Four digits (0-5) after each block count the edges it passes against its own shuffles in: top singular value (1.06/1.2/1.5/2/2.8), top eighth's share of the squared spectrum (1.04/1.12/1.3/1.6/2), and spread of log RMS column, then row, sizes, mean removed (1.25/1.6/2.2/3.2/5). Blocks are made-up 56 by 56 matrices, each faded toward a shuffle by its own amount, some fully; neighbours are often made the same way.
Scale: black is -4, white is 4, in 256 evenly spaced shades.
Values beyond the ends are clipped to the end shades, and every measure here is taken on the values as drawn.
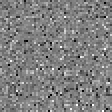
3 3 1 1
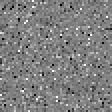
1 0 0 0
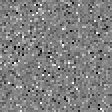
1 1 1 0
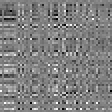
5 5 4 4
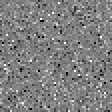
1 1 0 0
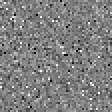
0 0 0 0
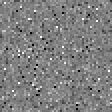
0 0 0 0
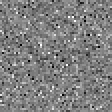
0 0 0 0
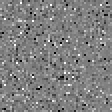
2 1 0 0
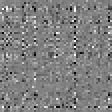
4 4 3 3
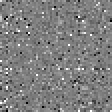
3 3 1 1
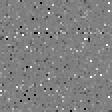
2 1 0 0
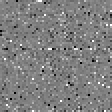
2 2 0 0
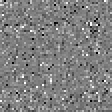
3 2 1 1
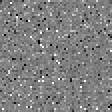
1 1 0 0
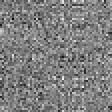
4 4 2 2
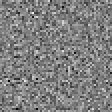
3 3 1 1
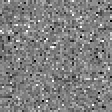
2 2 1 0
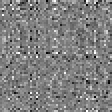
4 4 2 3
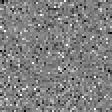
3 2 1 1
